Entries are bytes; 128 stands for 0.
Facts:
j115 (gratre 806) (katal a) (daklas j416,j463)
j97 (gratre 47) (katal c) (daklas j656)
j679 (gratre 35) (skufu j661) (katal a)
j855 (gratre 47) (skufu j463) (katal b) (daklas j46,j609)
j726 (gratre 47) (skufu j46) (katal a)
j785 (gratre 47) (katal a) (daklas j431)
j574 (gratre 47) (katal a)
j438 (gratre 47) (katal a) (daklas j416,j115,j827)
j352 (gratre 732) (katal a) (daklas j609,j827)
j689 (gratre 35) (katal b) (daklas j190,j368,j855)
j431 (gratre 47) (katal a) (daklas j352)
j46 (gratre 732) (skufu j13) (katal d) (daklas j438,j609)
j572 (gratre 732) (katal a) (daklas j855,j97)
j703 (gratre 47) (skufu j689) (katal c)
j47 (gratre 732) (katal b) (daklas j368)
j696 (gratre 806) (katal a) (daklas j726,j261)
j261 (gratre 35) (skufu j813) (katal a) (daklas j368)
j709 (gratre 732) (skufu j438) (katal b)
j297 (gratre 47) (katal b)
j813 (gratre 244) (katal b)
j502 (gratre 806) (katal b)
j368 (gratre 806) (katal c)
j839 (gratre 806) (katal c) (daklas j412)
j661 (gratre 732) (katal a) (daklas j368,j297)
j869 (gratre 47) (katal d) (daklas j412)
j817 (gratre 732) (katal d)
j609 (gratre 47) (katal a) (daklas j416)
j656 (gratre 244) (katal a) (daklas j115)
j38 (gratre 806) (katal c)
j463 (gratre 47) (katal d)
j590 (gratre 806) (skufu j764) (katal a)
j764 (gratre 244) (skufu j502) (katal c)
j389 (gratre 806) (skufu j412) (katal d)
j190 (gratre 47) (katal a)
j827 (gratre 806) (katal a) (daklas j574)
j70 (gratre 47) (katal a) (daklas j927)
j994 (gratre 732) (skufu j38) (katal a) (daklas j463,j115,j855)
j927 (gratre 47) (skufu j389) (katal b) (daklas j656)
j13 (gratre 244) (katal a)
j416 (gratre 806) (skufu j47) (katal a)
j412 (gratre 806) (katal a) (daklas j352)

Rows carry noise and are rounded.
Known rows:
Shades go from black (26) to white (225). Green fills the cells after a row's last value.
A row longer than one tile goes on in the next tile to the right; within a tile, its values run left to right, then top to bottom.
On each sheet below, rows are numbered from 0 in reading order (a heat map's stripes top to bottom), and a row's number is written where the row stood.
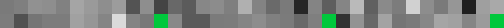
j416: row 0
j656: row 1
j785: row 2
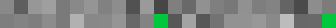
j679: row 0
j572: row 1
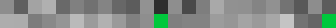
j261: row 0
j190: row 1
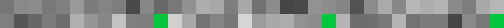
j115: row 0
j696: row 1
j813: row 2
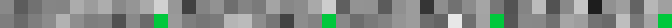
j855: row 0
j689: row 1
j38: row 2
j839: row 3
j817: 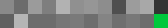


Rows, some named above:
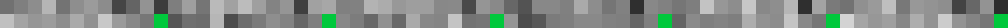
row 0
j726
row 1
j431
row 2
j590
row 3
j656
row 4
j412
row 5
j726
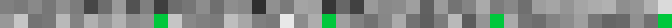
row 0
j661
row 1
j368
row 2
j764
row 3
j502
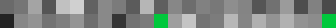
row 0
j869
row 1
j661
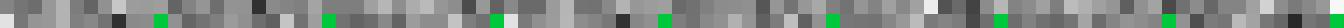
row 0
j297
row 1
j38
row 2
j827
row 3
j297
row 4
j703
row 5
j70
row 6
j389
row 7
j927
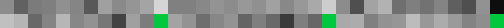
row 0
j47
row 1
j709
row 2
j261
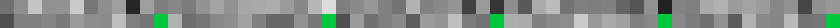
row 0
j412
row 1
j502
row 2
j352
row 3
j261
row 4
j590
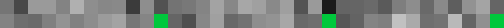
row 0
j13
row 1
j574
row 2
j97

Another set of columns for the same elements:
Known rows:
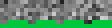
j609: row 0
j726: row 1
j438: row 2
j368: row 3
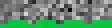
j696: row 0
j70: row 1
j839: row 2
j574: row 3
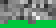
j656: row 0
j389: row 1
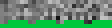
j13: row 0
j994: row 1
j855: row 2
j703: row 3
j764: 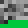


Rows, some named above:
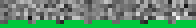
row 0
j661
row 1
j855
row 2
j38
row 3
j13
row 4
j696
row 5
j368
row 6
j869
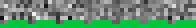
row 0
j927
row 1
j463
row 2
j297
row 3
j352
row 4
j261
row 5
j679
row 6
j689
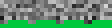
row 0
j855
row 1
j190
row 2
j813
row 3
j97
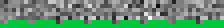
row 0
j412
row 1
j190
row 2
j47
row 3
j502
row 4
j297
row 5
j869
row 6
j827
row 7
j709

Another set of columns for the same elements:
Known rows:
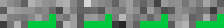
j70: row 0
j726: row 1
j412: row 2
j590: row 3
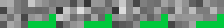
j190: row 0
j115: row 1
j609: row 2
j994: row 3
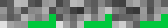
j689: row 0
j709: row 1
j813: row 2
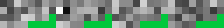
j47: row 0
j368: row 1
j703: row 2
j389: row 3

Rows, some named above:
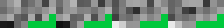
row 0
j352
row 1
j352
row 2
j297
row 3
j297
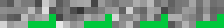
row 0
j927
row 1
j297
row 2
j261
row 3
j696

